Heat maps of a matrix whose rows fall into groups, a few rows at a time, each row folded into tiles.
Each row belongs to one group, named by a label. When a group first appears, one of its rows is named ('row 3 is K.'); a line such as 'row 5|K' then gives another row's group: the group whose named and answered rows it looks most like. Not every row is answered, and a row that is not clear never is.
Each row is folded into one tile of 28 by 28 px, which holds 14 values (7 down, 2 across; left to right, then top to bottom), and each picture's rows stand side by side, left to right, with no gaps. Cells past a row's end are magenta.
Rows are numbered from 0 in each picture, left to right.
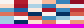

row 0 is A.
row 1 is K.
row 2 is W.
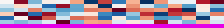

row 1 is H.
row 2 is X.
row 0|A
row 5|K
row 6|A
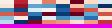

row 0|A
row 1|W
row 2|W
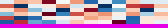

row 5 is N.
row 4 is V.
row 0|K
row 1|A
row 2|N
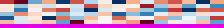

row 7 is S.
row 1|K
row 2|K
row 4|K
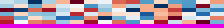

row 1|K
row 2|W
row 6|H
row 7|X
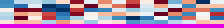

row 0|S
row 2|W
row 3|N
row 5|A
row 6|S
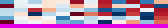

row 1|K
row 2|A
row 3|A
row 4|W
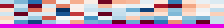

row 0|H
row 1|S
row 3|A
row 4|X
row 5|V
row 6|V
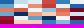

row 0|K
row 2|S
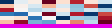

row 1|A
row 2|W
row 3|N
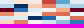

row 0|H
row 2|S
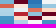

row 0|A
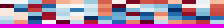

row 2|X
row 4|N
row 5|X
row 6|W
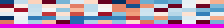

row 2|V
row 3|W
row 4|S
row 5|S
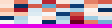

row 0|S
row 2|N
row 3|X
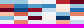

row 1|H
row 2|X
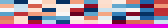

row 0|H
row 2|S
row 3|N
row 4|W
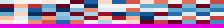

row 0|N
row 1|N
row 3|H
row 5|W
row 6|X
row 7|X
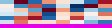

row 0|S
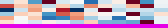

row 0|N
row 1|K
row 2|A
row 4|A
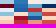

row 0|N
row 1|W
